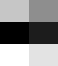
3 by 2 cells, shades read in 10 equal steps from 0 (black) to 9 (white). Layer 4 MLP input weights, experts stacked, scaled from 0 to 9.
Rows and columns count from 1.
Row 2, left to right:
0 1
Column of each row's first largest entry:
1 2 1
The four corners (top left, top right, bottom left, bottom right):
7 5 9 8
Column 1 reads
7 0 9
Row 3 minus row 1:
2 3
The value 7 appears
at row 1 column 1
